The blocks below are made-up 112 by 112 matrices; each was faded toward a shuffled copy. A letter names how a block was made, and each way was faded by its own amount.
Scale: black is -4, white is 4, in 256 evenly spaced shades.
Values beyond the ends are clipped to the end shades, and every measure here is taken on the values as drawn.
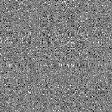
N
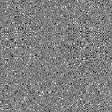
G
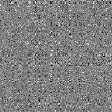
N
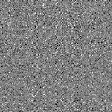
N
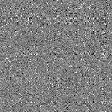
N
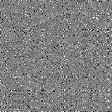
G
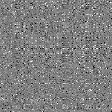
G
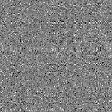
N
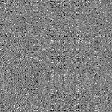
N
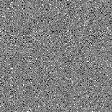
N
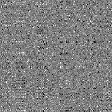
N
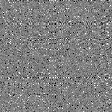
G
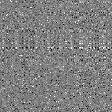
G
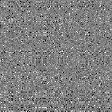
G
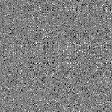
N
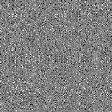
N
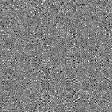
G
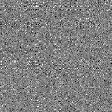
N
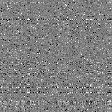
G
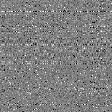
G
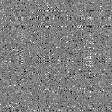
G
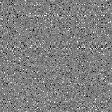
G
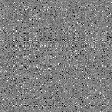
G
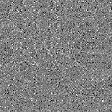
N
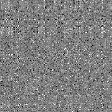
N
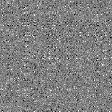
N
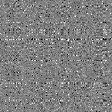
G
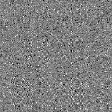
N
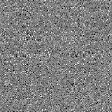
N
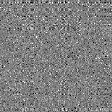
G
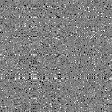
G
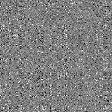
N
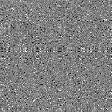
G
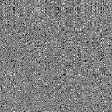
N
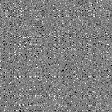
G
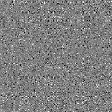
N
